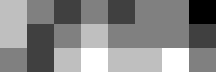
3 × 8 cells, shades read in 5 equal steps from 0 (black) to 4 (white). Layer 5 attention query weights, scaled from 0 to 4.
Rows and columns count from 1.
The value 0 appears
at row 1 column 8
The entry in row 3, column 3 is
3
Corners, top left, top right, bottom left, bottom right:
3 0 2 2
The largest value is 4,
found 2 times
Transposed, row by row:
3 3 2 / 2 1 1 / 1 2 3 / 2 3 4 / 1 2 3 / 2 2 3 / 2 2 4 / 0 1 2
